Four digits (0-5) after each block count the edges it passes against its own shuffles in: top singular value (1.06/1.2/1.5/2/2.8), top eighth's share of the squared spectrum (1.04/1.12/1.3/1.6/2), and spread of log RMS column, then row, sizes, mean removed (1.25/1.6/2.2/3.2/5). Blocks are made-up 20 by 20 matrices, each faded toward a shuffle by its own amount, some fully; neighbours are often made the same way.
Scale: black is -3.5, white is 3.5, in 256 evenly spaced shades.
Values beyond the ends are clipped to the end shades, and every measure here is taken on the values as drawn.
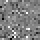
2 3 0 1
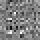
3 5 2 2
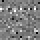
2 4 0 1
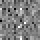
3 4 2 1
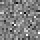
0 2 0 0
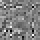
3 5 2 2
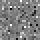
0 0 0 0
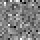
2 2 0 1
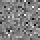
0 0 0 0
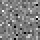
0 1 0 0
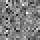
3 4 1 1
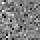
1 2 1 0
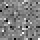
1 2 0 1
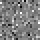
0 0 0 0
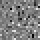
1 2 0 0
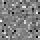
2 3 0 1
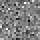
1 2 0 0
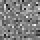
2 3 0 0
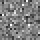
0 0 0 0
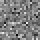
2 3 0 0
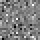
0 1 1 0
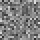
2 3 2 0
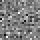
0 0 0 0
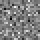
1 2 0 1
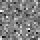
0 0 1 0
